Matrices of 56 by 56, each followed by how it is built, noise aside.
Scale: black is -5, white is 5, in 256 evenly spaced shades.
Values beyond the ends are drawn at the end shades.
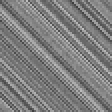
Toeplitz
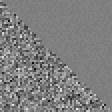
lower triangular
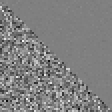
lower triangular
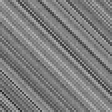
Toeplitz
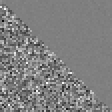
lower triangular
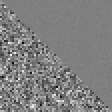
lower triangular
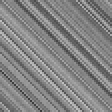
Toeplitz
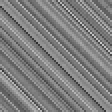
Toeplitz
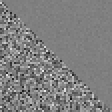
lower triangular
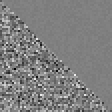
lower triangular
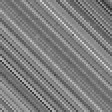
Toeplitz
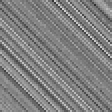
Toeplitz
